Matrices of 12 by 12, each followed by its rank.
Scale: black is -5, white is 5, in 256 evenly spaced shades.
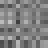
one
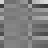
one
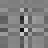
one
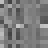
two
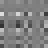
one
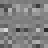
two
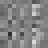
two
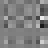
one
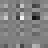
one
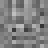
two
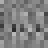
two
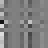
one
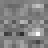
two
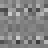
two
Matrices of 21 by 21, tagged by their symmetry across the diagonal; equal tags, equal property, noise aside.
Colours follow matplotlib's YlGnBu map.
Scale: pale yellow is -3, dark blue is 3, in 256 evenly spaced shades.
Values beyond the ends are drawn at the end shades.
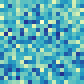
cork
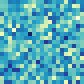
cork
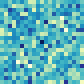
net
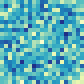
net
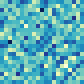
net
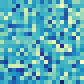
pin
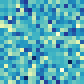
pin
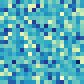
pin
